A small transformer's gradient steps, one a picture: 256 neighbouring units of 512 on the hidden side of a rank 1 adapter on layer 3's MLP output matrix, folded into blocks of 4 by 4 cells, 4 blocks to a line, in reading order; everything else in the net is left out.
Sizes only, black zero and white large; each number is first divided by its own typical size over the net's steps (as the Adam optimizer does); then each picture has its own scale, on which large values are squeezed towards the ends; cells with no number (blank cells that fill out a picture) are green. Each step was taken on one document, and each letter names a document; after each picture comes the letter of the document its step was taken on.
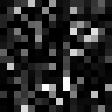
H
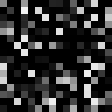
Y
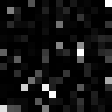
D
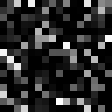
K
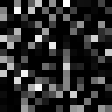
H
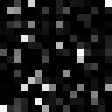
D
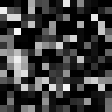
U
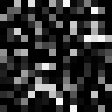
H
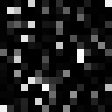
D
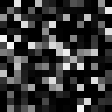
U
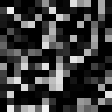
U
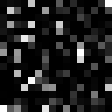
D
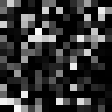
K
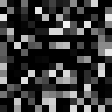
Y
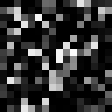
U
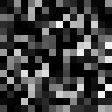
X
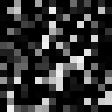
U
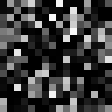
X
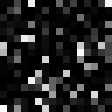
D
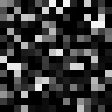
K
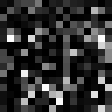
H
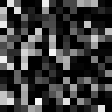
K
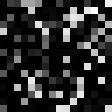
X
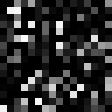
D
